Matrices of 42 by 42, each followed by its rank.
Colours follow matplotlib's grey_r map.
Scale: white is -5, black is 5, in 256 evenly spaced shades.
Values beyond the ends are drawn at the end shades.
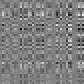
two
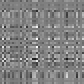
two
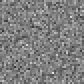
full rank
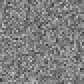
full rank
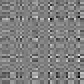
two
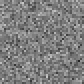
full rank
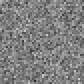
full rank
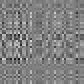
two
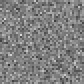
full rank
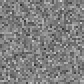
full rank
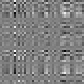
two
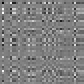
two
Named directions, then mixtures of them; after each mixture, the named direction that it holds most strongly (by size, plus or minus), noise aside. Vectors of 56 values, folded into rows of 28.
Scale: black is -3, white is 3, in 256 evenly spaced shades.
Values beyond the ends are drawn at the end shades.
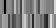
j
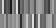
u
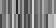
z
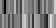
j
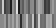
u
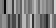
j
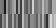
z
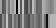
z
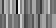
u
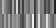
u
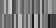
z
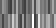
u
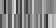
z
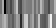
u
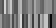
u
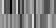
u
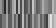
z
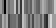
j
